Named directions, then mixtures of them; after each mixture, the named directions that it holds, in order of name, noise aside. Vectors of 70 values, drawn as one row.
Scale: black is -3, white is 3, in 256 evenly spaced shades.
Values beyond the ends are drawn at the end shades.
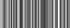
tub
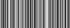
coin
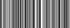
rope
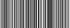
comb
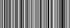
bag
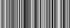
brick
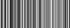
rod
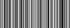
bag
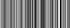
coin, rope, tub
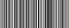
coin, comb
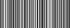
comb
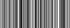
bag, brick, tub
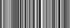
rope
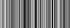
brick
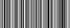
bag, comb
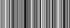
brick, rope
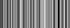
tub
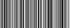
bag, comb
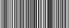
comb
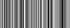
bag, comb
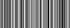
bag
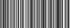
brick, coin, rod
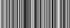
brick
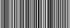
comb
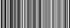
rod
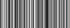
coin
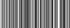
bag, brick, tub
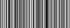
coin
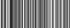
rod, tub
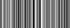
rope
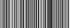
comb, rod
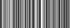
rope
